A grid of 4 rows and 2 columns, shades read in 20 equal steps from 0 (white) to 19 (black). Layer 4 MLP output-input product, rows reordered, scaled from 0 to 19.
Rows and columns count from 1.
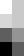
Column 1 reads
0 3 12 19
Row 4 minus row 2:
16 8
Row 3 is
12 8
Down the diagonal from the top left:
0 4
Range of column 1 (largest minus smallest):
19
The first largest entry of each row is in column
2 2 1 1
